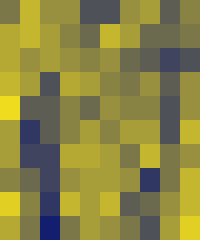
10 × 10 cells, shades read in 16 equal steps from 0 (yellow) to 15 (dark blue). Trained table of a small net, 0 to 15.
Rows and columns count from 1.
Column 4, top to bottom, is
6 7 6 4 7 7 4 6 3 8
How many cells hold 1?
2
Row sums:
73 62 76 65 73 71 67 74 60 71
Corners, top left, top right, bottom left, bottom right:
8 7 4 1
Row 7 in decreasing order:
12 12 8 8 6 5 5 4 4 3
